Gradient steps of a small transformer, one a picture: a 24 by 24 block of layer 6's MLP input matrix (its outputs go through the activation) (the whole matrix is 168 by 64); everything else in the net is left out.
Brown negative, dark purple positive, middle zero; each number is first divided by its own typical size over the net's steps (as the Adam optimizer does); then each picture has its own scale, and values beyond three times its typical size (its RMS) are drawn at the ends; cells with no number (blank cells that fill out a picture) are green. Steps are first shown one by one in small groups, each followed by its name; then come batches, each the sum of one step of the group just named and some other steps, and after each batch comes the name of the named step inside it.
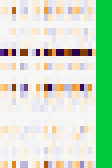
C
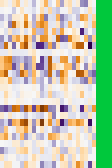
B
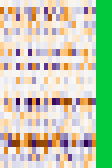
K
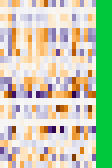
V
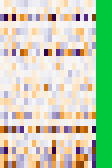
C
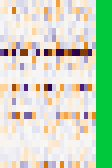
C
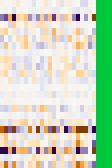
B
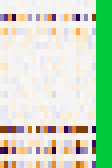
B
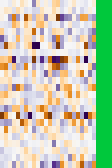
B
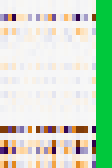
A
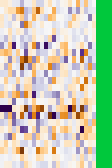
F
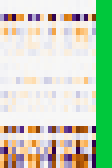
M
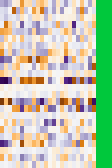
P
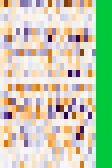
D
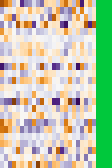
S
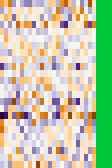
S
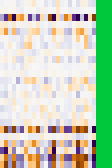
M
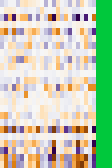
M
